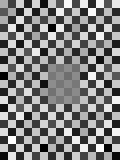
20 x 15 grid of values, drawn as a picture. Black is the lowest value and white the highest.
Average level on the scale: 50%. Odd patch: calmer, in the centre. Calmest part: centre. Seam: none. Histogram: two levels.
